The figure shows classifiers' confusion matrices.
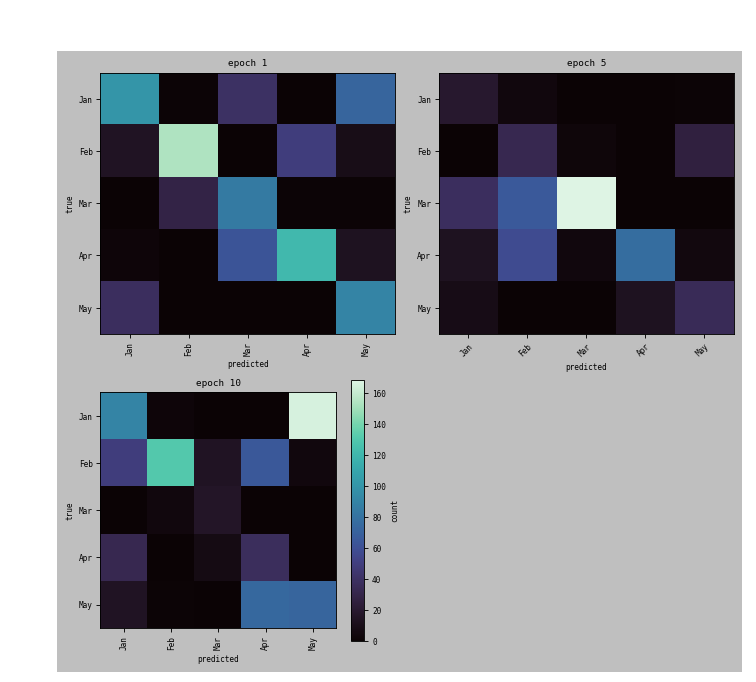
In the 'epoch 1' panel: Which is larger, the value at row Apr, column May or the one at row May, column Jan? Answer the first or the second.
the second
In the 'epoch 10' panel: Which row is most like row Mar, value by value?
Apr
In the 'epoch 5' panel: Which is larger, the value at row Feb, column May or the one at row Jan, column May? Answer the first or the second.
the first
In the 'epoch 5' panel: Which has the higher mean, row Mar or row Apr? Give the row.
Mar
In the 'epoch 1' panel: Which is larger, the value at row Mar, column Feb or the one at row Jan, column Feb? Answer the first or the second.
the first
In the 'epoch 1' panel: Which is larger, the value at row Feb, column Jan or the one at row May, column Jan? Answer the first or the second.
the second
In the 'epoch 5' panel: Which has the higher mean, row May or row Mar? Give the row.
Mar
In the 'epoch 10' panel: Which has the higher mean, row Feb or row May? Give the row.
Feb
